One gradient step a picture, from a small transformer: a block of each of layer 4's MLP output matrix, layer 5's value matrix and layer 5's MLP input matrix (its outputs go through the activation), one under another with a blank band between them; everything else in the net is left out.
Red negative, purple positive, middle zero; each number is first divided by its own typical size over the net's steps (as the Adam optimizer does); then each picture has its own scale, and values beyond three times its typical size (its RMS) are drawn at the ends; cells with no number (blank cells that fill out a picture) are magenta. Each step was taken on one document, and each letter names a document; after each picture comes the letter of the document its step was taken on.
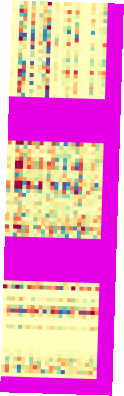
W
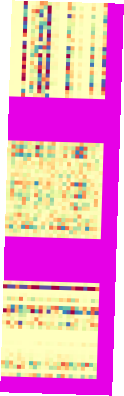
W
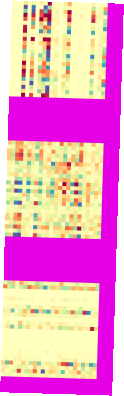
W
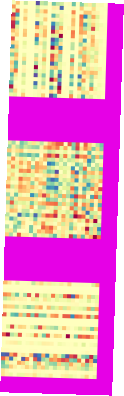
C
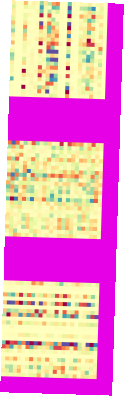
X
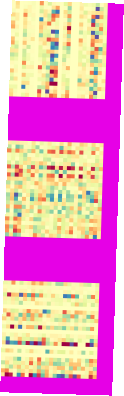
X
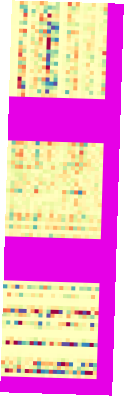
W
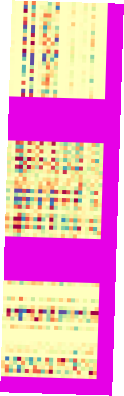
W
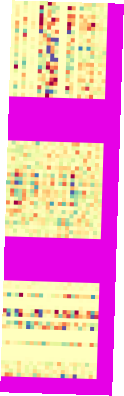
X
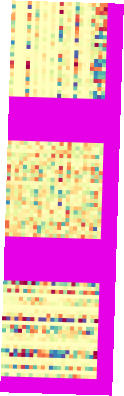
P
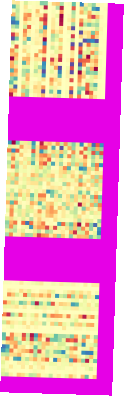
C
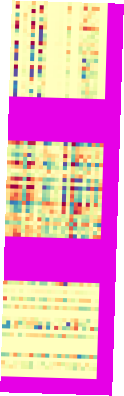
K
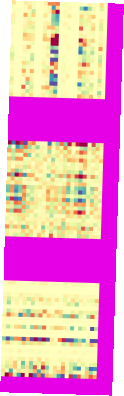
X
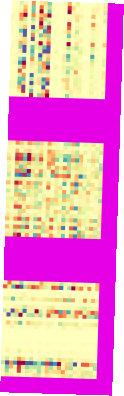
W
